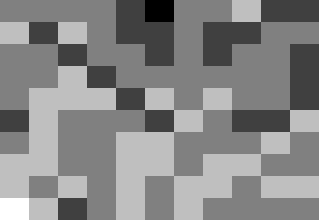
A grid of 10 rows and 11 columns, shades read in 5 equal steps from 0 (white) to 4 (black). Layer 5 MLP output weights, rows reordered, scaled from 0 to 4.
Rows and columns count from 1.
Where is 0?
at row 10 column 1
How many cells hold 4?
1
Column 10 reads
3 2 2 2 2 3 1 2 1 2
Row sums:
26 25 26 23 19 23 18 16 15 18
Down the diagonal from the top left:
2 3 3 3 3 3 2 1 2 2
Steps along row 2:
up down up up same down up same down same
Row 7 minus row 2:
1 -2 1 0 -2 -2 0 -1 -1 -1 0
